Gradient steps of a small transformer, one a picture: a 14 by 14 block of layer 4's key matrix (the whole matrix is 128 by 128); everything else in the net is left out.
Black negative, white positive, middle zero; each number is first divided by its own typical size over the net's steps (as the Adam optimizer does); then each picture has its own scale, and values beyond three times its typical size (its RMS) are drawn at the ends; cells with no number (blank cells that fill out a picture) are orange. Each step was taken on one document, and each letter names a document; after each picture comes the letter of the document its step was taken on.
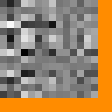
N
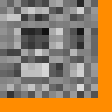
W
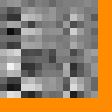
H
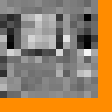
N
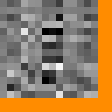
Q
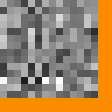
W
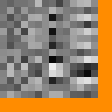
W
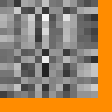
W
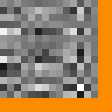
W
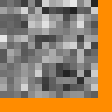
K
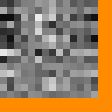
N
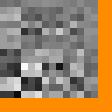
H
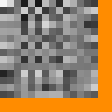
K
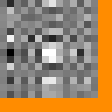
Q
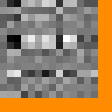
N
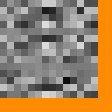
K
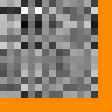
K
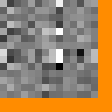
Q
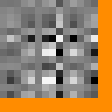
Q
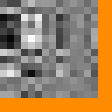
N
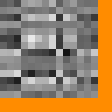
N
